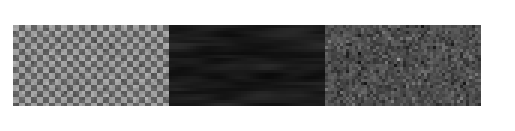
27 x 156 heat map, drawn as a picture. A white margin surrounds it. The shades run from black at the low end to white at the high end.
The table splits into one row of 3 panels. Panel 1,1: middling, checkered, strong in contrast. Panel 1,2: very low, streaked across, faint in contrast. Panel 1,3: low, fine-grained.
